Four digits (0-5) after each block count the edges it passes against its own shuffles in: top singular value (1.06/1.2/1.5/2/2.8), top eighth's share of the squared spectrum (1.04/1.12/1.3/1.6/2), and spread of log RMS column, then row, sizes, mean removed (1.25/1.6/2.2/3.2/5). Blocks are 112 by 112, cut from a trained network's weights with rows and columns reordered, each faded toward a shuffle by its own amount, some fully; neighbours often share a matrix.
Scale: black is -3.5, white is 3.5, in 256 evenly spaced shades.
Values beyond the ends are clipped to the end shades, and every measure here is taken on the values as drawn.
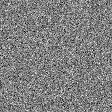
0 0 0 0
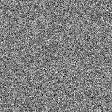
2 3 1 1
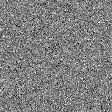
1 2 0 0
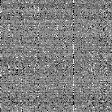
3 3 3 1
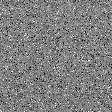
0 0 0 0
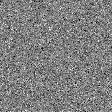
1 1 0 0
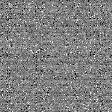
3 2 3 0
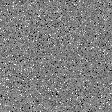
0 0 0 0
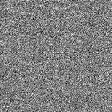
3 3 0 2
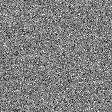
1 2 0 1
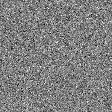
0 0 0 0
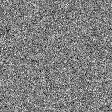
2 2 0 0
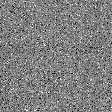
1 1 0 1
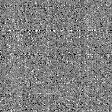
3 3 0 3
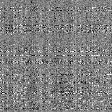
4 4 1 4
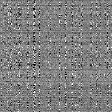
3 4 4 2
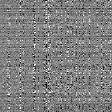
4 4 4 2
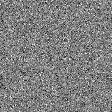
2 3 1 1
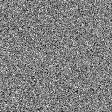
2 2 0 0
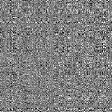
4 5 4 3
